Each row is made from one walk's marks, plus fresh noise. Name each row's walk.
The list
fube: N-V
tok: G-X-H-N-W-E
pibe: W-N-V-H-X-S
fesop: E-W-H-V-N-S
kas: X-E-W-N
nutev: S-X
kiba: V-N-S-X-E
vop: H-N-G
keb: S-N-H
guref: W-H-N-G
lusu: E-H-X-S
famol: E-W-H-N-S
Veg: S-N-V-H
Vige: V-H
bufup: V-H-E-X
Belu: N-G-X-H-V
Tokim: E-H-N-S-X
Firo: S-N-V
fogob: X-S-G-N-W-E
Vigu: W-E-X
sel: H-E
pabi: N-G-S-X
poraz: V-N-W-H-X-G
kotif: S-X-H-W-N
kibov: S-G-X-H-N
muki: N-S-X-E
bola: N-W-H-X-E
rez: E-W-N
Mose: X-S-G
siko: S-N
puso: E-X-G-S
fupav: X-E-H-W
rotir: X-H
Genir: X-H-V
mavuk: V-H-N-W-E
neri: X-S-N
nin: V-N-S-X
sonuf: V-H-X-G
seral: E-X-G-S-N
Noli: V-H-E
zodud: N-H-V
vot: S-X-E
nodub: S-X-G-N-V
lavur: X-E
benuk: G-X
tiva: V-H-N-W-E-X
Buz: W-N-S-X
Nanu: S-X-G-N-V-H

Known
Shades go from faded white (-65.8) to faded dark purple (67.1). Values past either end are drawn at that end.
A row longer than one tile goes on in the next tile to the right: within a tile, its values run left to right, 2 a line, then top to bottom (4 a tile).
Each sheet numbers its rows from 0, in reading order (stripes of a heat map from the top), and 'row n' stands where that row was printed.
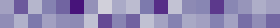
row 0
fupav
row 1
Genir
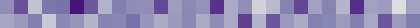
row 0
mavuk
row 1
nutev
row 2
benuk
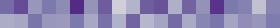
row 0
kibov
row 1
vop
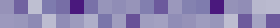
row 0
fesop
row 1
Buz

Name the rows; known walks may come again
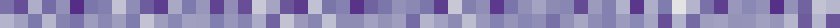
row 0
vop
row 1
Nanu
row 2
zodud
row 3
Vige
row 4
Mose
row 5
neri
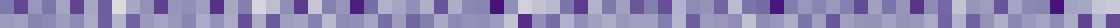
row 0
pabi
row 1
nutev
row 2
Noli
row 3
Vigu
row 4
Firo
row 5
fesop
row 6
siko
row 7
lusu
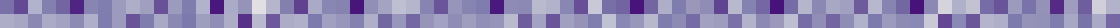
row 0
pibe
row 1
puso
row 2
rotir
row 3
Buz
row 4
mavuk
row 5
tiva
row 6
fupav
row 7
kibov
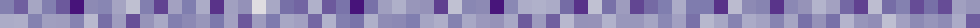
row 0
kotif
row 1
benuk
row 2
guref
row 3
bufup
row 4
fube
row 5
Genir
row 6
Veg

